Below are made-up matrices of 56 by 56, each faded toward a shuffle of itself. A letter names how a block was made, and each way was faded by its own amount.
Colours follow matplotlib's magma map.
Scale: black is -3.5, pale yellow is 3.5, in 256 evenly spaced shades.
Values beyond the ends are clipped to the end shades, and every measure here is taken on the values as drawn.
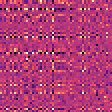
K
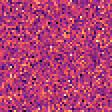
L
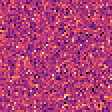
L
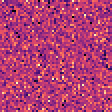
L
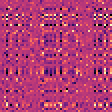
K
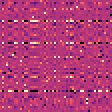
K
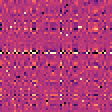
K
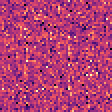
L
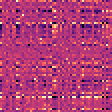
K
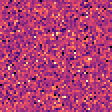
L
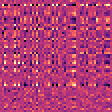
K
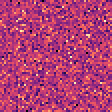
L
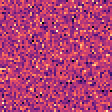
L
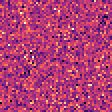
L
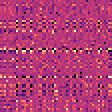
K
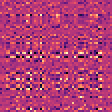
K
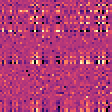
K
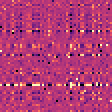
K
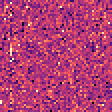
L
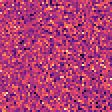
L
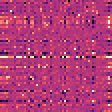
K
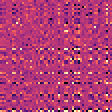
K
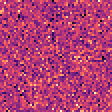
L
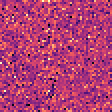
L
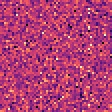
L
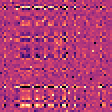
K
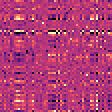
K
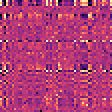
K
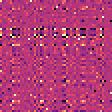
K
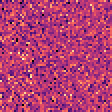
L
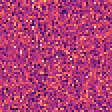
L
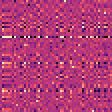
K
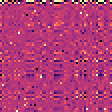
K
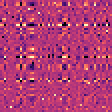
K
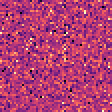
L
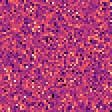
L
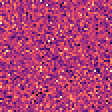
L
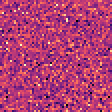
L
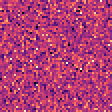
L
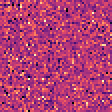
L
